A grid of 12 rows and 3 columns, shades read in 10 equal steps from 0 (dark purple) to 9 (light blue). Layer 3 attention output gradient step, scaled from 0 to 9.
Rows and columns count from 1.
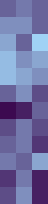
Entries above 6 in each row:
0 0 2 2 2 0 0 0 0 1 0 0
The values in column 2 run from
1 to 7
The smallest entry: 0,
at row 7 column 1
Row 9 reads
4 5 2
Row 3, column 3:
9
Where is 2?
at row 9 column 3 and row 11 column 1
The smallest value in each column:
0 1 1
